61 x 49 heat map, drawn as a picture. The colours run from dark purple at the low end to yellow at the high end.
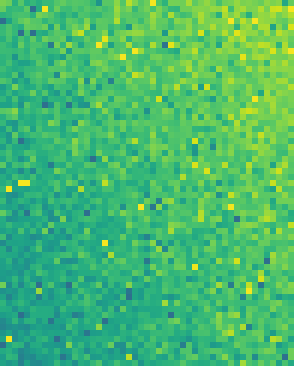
Neither half mirrors the other. The bottom left is the ninth with the lowest average. Overall the values sit about 70% of the way up the scale. There is an overall slope up to the top right. The top right is the ninth with the highest average.
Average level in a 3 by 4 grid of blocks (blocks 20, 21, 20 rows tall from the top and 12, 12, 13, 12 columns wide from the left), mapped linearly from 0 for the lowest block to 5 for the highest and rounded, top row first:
2345 / 1234 / 0123
